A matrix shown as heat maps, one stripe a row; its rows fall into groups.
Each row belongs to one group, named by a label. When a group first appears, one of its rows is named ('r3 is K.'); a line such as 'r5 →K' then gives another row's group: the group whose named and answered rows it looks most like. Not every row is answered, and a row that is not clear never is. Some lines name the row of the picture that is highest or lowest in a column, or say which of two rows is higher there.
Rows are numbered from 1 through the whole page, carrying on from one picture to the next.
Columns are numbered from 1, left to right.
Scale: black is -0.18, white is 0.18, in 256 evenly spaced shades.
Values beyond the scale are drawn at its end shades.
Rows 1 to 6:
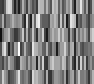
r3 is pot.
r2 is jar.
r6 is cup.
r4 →cup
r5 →pot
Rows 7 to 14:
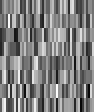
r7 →jar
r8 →jar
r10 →pot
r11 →cup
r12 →cup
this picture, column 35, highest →14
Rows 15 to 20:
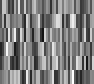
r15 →cup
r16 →jar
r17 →jar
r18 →pot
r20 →jar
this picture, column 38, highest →16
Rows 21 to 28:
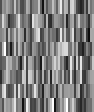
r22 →cup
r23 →jar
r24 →cup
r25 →pot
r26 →pot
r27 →cup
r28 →jar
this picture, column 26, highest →28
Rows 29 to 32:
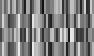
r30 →cup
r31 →jar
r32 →cup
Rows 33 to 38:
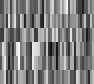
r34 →jar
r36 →cup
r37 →cup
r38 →cup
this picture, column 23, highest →34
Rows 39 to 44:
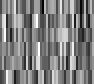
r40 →cup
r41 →cup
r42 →jar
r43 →jar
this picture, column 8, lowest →44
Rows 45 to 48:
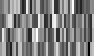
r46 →pot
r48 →cup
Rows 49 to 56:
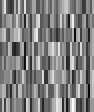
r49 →cup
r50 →jar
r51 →cup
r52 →pot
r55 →cup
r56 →jar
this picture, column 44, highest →49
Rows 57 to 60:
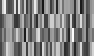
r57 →cup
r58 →pot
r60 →pot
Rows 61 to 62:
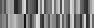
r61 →pot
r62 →jar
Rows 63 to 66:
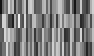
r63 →pot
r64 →cup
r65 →pot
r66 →pot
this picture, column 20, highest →66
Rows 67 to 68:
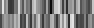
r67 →cup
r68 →jar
